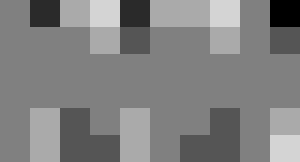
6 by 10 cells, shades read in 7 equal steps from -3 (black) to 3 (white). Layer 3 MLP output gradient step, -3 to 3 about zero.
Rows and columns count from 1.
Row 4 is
0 0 0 0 0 0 0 0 0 0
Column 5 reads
-2 -1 0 0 1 1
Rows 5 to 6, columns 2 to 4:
1 -1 0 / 1 -1 -1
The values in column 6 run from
0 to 1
